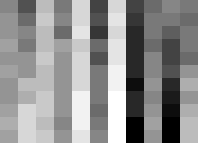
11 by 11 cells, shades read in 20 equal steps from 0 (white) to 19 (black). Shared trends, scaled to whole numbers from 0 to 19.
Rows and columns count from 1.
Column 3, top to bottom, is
5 4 5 5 4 5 5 4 4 5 4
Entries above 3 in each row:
9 9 9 10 9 9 9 9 8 8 8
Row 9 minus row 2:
-1 -8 0 -1 -2 -2 -2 1 -2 8 -5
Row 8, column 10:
17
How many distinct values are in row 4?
8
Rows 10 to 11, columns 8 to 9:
19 7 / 19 8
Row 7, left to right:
8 5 5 8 3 10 1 18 8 16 6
